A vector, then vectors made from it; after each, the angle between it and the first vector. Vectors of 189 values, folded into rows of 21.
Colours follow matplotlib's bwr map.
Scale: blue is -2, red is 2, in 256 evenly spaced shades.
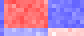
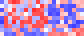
partly aligned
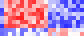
nearly parallel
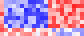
nearly opposite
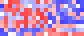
partly aligned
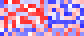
partly aligned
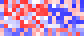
partly aligned
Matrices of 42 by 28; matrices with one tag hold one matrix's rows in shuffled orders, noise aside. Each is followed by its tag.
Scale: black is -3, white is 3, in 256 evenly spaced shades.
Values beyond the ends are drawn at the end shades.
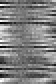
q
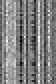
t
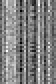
t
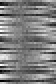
q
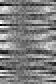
q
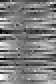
q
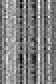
t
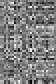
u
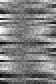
q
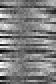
q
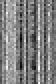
t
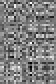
u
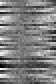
q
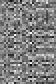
u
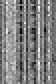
t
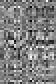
u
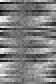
q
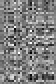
u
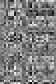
u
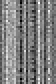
t
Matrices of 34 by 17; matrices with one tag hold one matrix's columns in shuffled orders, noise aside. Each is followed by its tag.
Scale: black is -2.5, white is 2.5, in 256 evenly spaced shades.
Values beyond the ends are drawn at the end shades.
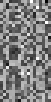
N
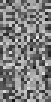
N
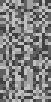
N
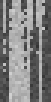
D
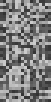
N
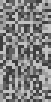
N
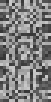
N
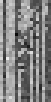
D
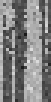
D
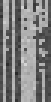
D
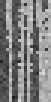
D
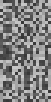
N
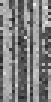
D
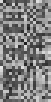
N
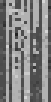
D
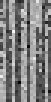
D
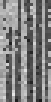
D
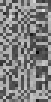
N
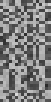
N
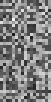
N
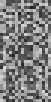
N
